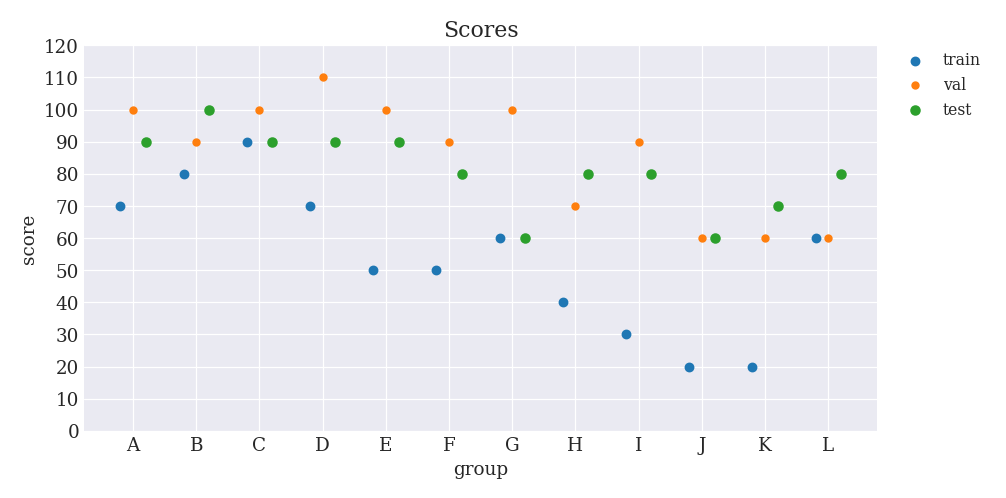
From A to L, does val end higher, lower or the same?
lower
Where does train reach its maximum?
C
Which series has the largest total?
val
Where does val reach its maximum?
D
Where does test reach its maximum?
B
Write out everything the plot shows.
Title: Scores
x-axis: group, ticks A B C D E F G H I J K L
y-axis: score, ticks 0 10 20 30 40 50 60 70 80 90 100 110 120
Legend: train, val, test
Values:
train: 70 80 90 70 50 50 60 40 30 20 20 60
val: 100 90 100 110 100 90 100 70 90 60 60 60
test: 90 100 90 90 90 80 60 80 80 60 70 80
